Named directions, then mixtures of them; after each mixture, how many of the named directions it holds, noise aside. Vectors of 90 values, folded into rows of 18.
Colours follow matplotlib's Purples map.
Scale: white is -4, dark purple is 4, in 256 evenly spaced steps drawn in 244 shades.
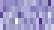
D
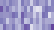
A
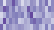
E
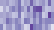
one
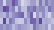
two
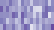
one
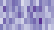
three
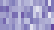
two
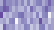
two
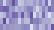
two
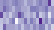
one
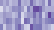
one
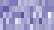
three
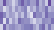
one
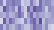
three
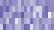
two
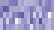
three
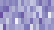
two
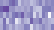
three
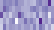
one
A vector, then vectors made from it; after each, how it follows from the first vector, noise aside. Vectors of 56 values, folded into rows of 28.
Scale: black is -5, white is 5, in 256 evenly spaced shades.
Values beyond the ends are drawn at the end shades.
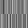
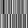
scaled up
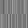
shrunk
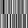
scaled up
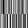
scaled up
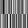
scaled up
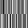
scaled up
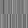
shrunk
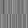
shrunk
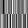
scaled up
